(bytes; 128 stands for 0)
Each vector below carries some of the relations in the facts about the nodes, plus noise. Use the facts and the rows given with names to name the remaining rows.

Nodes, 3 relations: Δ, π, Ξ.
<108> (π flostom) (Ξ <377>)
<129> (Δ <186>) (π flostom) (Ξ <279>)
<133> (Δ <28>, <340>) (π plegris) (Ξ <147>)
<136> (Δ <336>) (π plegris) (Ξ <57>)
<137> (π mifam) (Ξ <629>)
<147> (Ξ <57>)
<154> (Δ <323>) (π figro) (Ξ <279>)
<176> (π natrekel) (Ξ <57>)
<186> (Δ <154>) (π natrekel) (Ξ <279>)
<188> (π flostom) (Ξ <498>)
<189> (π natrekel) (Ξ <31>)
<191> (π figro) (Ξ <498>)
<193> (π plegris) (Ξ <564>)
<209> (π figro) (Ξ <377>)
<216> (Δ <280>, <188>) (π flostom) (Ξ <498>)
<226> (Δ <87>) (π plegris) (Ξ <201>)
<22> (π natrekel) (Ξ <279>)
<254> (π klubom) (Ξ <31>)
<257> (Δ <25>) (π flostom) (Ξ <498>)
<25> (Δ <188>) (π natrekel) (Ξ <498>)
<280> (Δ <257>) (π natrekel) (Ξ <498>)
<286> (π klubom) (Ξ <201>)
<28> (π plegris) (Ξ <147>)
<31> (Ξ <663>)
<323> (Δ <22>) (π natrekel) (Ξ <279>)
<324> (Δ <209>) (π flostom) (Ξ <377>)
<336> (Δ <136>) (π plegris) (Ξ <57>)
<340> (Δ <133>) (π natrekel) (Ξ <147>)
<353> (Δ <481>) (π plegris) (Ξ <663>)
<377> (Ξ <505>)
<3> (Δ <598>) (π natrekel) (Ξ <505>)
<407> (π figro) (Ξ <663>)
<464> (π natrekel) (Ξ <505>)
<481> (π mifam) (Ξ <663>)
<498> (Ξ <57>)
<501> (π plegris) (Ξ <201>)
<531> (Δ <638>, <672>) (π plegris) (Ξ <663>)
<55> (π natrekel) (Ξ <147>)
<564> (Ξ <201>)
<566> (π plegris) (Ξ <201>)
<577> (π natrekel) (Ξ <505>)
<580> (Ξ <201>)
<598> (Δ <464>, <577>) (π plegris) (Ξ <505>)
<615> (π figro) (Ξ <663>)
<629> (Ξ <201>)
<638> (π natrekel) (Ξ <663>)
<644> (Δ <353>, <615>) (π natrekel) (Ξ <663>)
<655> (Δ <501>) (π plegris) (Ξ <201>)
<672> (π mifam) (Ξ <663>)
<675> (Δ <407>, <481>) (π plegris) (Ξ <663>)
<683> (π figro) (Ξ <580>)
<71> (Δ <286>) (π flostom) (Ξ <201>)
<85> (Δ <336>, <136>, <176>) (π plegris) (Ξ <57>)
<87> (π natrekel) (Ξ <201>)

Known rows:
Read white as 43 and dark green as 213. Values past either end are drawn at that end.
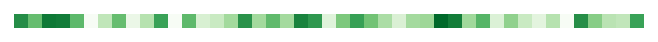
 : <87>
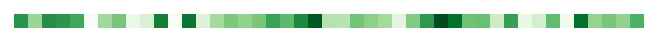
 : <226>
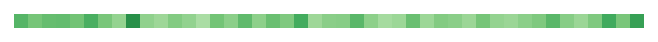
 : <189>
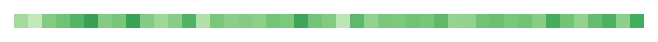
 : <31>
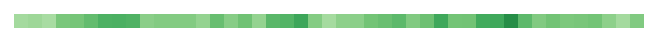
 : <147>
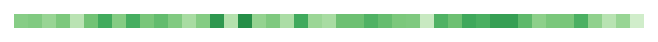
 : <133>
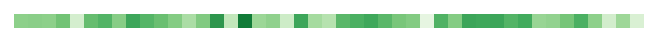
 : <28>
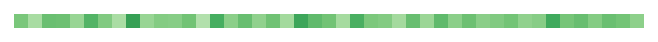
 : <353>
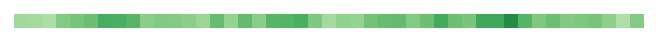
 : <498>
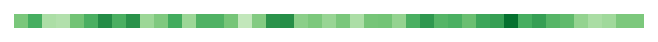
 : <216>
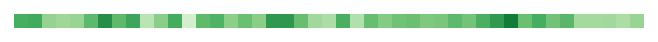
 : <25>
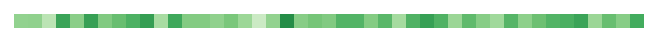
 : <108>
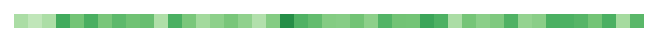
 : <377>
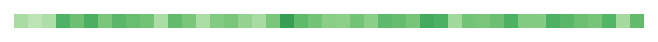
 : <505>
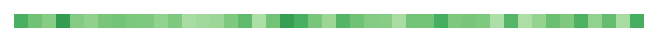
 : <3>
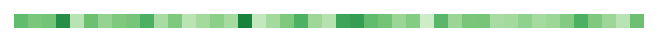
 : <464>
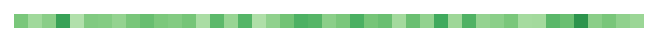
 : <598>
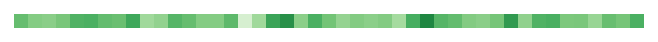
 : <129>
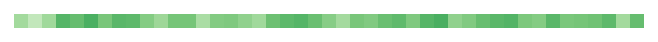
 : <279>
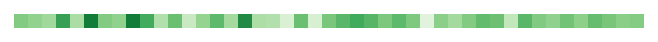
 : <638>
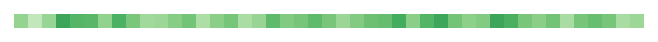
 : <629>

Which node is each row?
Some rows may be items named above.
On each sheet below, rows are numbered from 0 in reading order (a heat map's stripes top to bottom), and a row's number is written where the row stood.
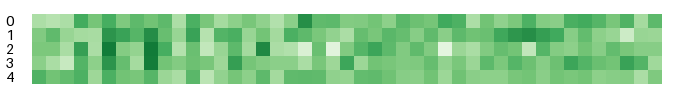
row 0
<377>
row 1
<188>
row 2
<638>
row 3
<531>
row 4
<22>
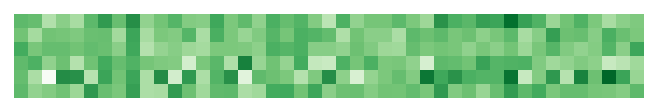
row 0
<191>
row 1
<675>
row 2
<644>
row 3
<340>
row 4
<655>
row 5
<154>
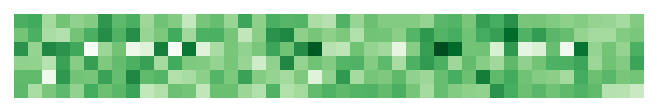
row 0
<55>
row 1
<216>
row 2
<226>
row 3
<108>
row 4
<176>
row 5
<286>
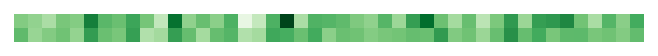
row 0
<324>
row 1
<154>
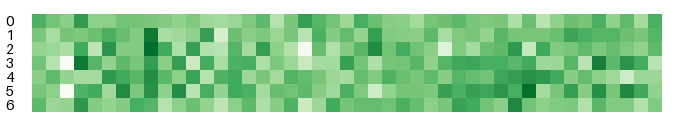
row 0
<3>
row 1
<254>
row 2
<672>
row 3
<501>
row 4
<188>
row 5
<85>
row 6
<137>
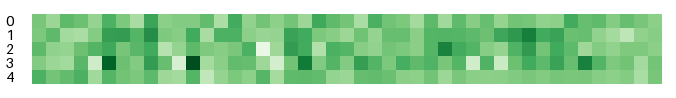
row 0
<353>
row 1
<257>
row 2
<71>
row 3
<209>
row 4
<22>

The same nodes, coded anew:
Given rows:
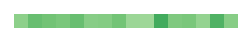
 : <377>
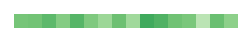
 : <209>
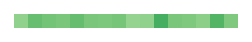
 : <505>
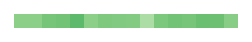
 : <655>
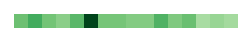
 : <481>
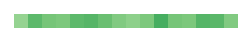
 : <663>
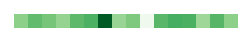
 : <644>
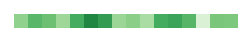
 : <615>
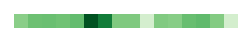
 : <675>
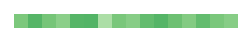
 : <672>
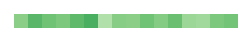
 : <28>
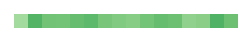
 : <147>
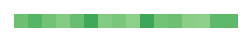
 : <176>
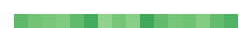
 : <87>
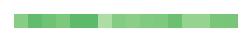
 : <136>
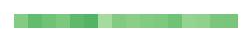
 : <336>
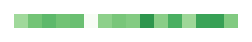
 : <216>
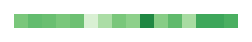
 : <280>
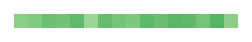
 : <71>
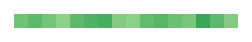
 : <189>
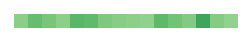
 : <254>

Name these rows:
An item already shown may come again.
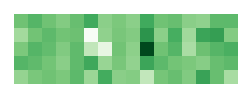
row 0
<176>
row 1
<216>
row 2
<188>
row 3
<22>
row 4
<531>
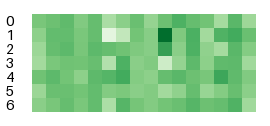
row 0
<108>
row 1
<257>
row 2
<191>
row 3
<85>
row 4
<189>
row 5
<133>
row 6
<129>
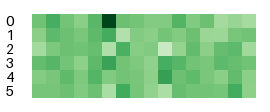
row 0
<481>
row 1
<28>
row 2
<85>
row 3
<638>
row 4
<154>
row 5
<3>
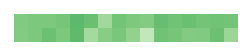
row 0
<137>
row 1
<598>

